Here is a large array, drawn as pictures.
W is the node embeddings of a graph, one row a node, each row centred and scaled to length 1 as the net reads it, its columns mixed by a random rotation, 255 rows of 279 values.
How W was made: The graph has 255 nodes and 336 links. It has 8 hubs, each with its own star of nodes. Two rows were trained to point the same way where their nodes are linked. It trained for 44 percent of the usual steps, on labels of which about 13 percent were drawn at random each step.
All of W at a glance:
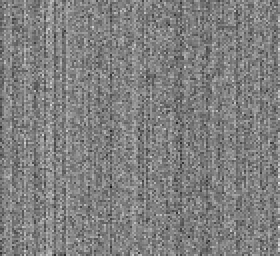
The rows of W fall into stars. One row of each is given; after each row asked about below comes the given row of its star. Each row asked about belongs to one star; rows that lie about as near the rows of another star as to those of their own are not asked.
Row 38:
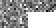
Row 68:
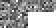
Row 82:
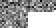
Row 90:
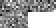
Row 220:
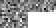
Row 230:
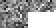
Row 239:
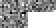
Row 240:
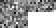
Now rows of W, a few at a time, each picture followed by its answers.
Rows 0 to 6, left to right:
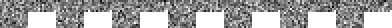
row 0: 230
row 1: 230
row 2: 240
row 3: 230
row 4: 82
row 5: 240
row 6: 82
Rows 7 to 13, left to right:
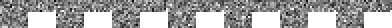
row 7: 90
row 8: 230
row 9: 240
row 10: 239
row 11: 68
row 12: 230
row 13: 68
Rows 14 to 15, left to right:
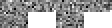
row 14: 240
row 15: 240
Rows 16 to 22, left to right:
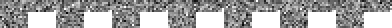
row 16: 230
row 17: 240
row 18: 220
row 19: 90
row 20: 82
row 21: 240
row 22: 90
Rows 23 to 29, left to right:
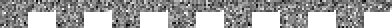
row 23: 230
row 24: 220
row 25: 38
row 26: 90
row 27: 230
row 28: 82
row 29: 220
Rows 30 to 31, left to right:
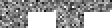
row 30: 230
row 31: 82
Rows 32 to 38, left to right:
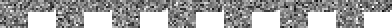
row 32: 38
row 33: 220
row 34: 38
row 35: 90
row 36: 239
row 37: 82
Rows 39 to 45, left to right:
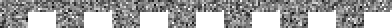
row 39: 82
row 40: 82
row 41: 90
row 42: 230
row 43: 82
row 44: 220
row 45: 230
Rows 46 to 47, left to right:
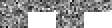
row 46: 82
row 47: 239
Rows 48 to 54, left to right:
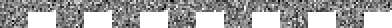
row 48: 240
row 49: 239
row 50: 38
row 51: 239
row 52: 90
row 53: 230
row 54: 240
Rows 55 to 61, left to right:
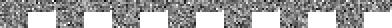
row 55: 90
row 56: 68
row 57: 90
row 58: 239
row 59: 240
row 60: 38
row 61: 90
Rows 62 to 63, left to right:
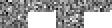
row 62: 38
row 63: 230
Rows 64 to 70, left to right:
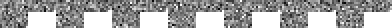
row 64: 230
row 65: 90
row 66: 90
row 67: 38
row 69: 230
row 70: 220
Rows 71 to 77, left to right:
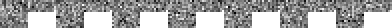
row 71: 230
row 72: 68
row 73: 230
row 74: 240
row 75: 240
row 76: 68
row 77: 240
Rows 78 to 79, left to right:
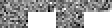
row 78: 240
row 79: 38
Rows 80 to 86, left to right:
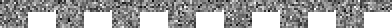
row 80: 90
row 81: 220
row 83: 90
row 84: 230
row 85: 68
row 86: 90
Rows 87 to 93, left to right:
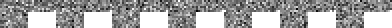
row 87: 82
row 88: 38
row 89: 90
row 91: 38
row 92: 239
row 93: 38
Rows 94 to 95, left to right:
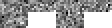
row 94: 230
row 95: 240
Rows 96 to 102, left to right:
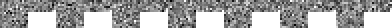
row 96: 240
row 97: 220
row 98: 90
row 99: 68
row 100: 239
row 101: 38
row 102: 90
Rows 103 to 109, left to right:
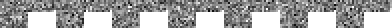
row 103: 38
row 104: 68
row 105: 239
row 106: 230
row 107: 90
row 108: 82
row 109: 230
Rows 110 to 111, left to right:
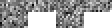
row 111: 240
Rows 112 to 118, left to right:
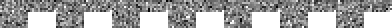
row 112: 90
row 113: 82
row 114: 90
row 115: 68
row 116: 38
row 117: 82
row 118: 240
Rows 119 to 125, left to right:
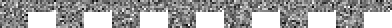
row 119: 240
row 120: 239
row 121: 230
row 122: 220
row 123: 90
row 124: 220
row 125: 82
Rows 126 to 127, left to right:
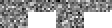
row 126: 220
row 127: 82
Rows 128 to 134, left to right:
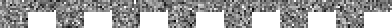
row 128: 68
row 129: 230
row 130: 240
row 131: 82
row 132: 90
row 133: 230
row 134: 68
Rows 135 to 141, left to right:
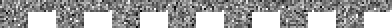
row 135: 240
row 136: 230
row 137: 68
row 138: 68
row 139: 68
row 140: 38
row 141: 82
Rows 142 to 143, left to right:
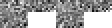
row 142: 239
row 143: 239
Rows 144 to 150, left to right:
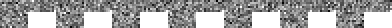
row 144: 82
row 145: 230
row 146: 68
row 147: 90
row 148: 230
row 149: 220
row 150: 240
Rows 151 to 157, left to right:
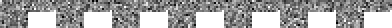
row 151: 68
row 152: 90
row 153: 220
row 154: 220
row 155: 230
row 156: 230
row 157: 68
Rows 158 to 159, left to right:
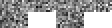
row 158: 220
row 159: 230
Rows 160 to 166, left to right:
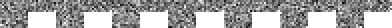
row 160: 68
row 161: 38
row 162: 82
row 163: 220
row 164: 90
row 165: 239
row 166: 220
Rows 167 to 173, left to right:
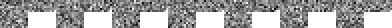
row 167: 220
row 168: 90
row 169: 240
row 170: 220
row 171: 38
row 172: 230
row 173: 239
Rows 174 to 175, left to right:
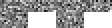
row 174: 82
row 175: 90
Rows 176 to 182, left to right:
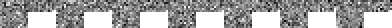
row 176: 90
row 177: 68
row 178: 68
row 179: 240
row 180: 230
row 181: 90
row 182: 90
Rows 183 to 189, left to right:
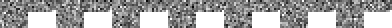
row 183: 240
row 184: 90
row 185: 82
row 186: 82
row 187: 68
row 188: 240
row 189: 38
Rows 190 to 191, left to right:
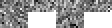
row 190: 82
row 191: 239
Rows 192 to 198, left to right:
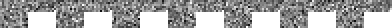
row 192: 220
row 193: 230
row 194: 68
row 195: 239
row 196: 240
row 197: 82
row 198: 240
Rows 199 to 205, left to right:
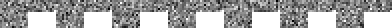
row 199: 239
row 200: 90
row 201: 239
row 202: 38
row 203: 240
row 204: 38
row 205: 68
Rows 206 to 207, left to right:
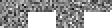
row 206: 240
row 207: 82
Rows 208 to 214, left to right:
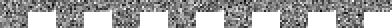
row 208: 240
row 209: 38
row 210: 230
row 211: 239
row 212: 230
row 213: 239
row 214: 82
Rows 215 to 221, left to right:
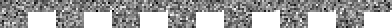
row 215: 82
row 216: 230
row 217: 220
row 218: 68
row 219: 240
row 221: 220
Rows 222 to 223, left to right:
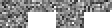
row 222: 220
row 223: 68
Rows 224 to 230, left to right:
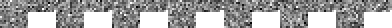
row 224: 239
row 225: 38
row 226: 240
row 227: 239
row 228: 38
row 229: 230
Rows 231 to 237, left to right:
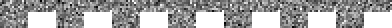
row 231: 90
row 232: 220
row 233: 82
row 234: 82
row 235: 38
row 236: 230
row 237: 82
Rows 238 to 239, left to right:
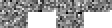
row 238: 239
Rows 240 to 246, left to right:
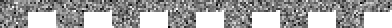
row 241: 90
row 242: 90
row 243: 240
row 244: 82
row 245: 38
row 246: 220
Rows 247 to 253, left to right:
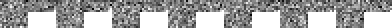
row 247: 90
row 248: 90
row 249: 82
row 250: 38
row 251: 82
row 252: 220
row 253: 68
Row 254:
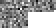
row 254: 230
